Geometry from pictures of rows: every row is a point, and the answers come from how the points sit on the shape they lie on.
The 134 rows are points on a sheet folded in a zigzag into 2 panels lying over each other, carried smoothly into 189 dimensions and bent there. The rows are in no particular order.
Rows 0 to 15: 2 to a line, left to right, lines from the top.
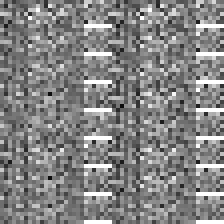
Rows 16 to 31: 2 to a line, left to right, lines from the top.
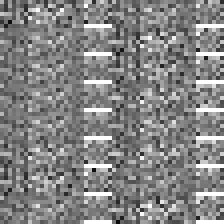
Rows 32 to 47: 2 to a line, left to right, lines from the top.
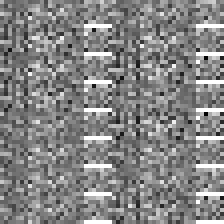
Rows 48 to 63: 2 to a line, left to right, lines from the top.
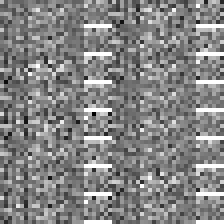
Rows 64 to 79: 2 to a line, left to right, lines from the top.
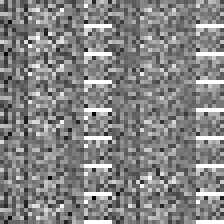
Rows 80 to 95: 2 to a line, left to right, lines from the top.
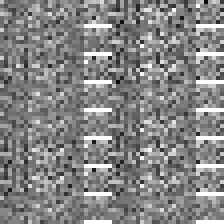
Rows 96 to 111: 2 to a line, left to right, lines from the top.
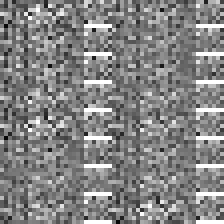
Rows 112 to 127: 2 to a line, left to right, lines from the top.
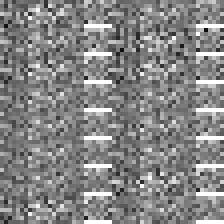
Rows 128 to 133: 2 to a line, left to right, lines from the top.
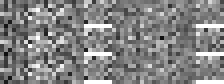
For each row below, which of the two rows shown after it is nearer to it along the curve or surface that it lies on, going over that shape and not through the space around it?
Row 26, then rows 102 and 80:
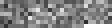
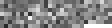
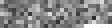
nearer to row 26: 80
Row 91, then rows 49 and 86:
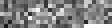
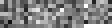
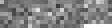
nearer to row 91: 49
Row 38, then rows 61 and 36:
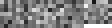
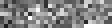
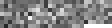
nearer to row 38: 36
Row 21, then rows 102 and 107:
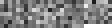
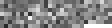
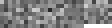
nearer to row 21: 107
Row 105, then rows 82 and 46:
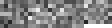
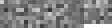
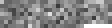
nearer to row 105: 46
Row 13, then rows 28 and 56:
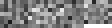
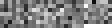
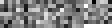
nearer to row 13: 28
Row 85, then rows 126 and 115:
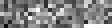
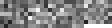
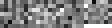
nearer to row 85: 126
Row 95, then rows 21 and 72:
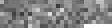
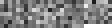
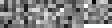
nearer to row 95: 21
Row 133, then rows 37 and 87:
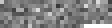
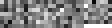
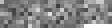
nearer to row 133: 87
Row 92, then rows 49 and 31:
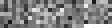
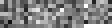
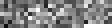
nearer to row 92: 49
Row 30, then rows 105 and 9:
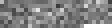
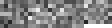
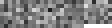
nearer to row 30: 105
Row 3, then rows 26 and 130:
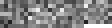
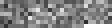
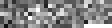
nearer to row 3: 26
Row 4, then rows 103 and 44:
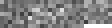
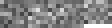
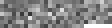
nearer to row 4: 44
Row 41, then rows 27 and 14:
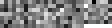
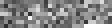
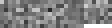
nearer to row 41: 14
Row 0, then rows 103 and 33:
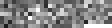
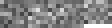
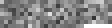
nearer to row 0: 103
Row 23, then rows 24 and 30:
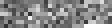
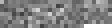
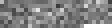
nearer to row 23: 30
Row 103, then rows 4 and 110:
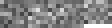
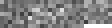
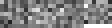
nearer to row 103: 110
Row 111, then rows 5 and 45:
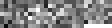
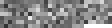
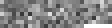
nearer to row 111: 5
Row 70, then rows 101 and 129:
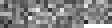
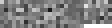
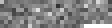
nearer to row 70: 129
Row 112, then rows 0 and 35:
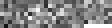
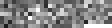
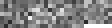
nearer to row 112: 35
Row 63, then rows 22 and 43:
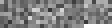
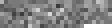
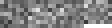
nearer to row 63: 22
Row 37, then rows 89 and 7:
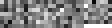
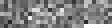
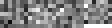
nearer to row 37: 7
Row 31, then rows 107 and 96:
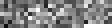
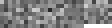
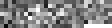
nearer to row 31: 96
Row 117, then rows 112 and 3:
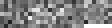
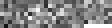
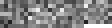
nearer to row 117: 112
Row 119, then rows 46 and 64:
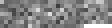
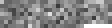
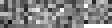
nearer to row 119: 46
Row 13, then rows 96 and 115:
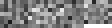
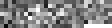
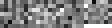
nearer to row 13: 115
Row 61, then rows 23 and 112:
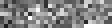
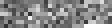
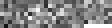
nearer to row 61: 23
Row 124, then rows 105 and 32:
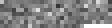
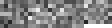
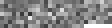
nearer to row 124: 105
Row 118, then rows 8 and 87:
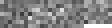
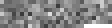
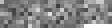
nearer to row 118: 8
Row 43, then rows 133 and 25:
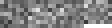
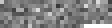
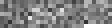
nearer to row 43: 133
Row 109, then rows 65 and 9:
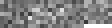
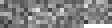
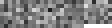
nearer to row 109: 9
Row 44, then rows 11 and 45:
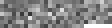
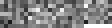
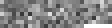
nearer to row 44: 45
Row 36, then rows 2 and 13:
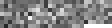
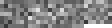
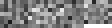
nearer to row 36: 13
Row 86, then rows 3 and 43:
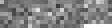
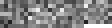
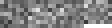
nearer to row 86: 43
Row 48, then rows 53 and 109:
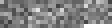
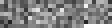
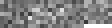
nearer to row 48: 53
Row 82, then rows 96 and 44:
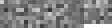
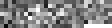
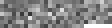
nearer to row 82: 44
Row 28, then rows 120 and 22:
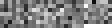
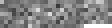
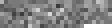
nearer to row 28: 22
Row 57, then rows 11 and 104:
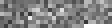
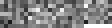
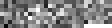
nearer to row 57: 104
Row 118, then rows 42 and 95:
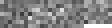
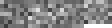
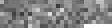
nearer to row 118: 95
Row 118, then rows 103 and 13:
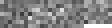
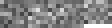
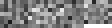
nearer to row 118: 13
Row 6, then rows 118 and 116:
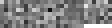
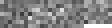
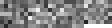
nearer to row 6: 118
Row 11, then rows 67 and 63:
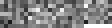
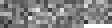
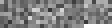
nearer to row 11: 67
